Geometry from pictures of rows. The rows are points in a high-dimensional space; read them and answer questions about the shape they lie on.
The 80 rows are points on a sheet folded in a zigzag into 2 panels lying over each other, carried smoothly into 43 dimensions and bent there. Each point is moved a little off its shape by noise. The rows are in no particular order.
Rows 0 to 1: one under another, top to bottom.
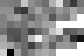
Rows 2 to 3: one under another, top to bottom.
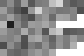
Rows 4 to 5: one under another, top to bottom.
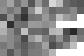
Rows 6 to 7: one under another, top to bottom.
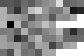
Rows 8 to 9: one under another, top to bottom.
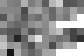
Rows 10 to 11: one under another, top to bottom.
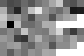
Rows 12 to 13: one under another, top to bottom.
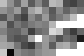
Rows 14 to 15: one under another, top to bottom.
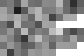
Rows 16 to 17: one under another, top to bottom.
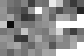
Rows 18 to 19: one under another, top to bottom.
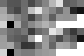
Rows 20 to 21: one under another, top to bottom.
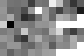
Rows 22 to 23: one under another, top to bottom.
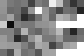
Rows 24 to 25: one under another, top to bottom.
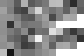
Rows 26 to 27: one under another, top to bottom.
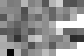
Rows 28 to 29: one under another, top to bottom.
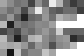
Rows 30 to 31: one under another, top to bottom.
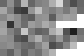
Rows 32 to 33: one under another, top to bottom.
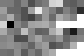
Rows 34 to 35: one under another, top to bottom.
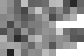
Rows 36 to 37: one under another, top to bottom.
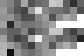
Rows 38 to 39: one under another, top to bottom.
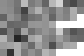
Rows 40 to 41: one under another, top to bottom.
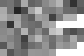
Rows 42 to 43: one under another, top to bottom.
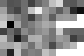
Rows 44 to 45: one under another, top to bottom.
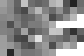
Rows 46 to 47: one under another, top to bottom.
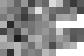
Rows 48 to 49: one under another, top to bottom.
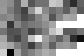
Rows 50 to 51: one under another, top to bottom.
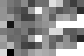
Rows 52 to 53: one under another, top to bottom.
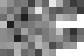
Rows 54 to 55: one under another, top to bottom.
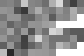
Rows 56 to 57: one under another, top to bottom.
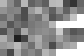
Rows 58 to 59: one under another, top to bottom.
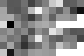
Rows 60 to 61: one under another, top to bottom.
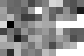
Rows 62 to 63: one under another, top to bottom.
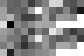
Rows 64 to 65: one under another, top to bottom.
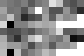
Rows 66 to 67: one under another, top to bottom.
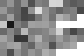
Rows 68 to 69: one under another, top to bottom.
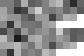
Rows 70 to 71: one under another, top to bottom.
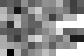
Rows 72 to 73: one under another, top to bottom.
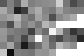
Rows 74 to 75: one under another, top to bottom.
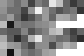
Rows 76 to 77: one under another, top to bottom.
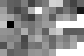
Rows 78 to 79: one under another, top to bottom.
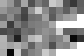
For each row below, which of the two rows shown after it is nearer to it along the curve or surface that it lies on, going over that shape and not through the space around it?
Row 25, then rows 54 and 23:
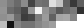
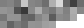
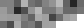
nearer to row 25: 23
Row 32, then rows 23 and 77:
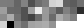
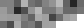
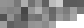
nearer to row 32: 77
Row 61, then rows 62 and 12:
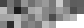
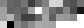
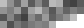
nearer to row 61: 62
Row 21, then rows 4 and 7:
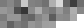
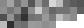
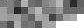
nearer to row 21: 4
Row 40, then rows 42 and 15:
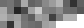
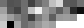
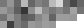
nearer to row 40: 42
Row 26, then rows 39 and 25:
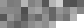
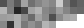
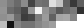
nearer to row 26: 39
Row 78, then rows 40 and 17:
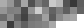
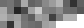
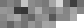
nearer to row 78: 40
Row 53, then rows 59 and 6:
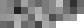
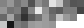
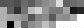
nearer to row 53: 6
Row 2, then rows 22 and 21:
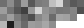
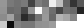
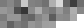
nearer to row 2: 21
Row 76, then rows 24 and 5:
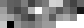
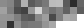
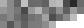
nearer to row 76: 24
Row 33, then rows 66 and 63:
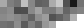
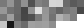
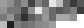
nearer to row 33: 63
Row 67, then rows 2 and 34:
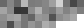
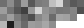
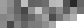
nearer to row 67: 2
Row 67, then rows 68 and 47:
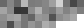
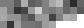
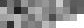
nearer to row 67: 47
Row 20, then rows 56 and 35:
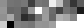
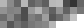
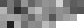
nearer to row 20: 56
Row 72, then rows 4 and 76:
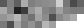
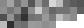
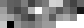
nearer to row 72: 4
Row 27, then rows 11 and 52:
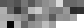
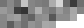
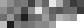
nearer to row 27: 11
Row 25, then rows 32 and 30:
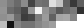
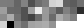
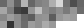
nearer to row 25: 32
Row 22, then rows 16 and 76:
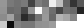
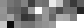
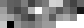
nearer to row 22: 16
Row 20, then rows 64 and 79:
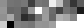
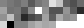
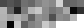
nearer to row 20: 64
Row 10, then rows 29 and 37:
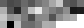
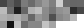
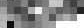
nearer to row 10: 37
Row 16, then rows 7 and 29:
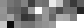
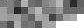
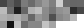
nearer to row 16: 7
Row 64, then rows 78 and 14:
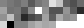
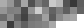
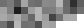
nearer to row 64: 78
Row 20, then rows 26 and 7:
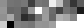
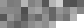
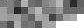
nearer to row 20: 7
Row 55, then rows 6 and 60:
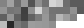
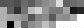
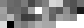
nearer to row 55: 60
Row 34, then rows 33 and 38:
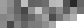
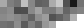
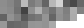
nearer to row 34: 33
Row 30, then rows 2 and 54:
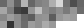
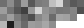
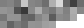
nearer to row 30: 2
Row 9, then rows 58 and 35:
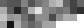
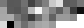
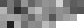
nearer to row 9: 58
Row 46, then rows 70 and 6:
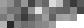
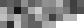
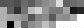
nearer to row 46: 70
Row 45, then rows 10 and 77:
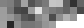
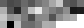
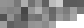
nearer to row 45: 10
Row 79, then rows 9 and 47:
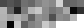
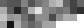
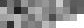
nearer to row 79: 47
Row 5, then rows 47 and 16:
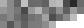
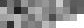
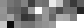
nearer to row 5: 16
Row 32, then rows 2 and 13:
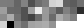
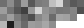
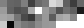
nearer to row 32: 2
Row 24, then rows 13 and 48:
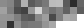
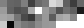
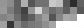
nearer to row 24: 48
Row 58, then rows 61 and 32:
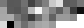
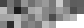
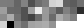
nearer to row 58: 32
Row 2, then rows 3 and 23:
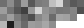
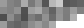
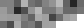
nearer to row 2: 3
